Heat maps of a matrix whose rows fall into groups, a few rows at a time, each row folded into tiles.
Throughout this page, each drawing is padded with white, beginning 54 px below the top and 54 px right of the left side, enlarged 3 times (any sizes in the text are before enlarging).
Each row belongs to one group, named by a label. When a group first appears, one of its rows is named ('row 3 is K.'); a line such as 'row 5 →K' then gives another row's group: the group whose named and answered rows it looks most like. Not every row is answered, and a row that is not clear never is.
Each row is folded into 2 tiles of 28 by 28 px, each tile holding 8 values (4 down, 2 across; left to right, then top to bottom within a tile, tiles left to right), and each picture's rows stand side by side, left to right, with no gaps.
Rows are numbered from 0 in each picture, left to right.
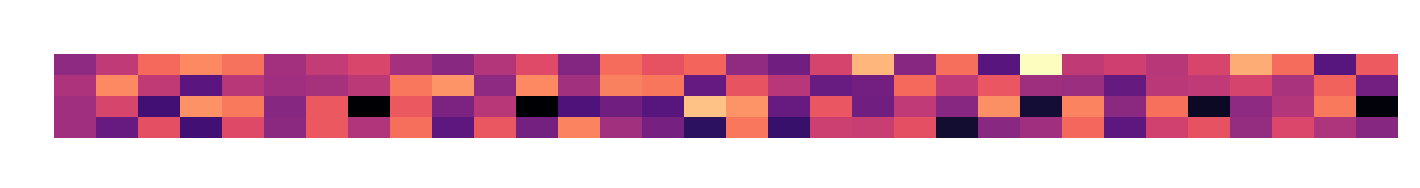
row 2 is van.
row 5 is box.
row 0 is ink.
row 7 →box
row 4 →van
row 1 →van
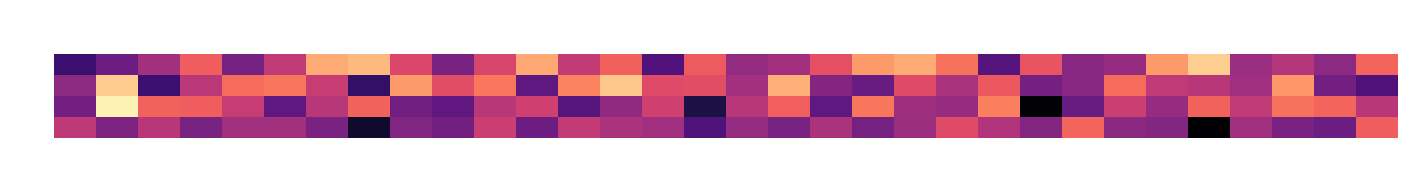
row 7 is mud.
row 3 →box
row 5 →box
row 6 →ink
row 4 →ink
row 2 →ink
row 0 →mud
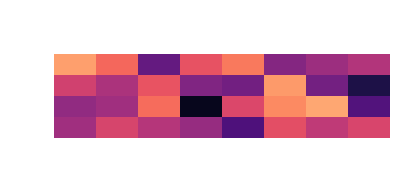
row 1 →mud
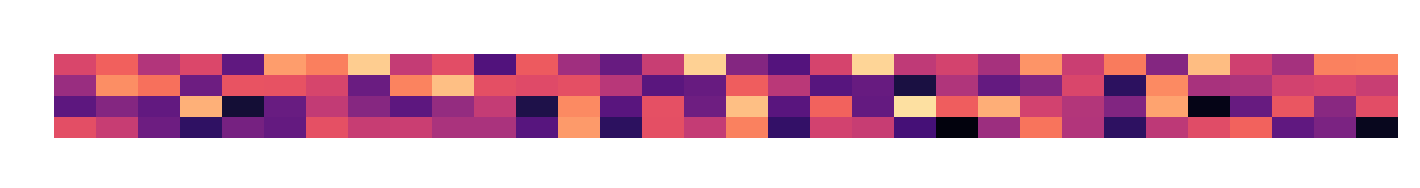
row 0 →ink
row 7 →ink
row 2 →box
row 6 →box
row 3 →van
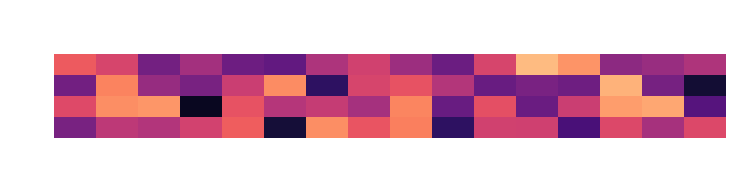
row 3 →mud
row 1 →van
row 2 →van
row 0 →mud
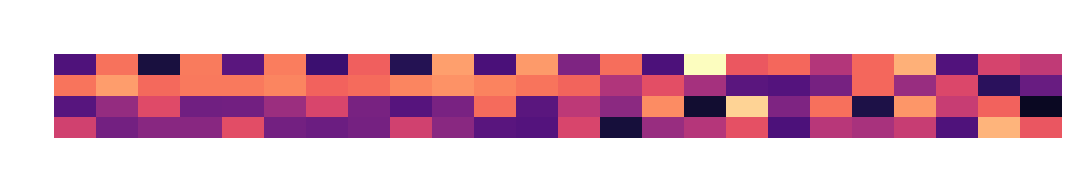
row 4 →van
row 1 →box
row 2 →box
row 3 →box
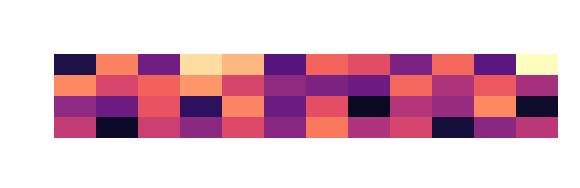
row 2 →box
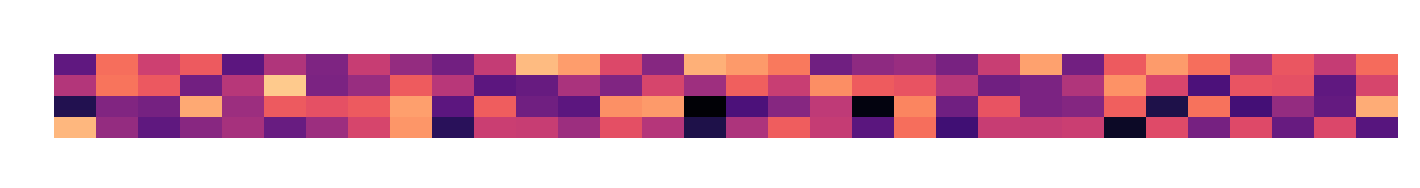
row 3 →box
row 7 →ink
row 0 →ink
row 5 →van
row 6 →ink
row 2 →van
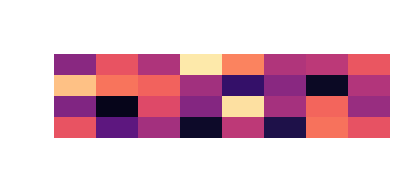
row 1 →van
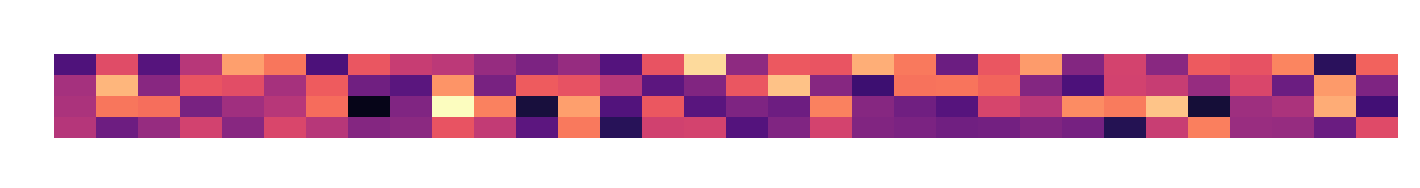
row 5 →ink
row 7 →box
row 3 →van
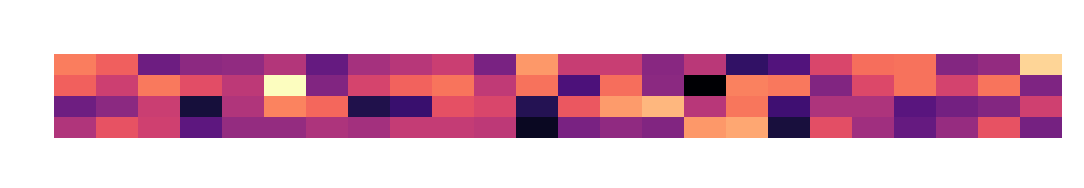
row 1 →mud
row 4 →van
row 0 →box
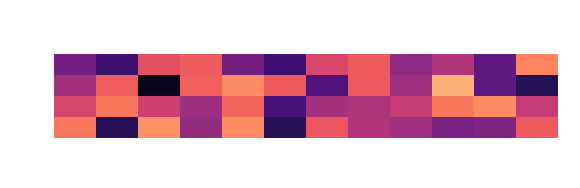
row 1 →van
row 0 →van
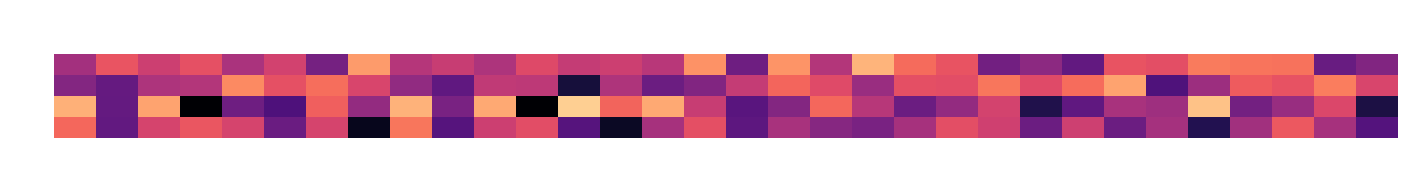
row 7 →box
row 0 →van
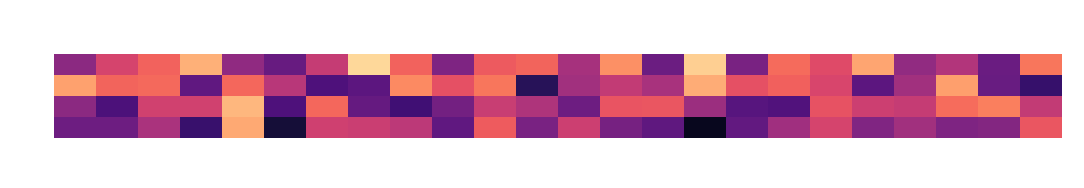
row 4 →ink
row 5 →mud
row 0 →ink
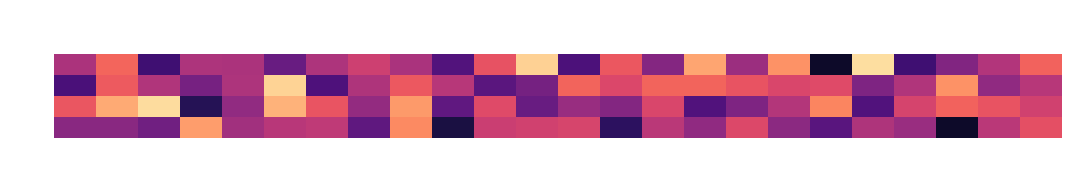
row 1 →mud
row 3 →box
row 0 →mud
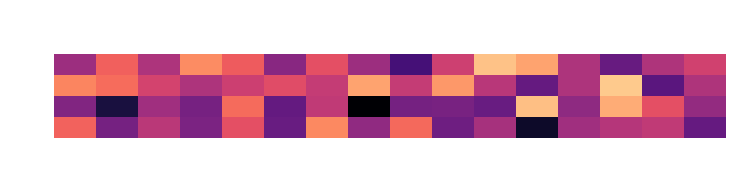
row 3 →mud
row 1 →van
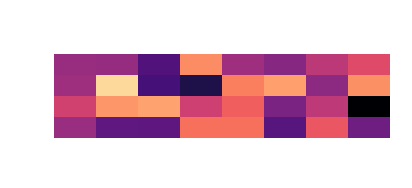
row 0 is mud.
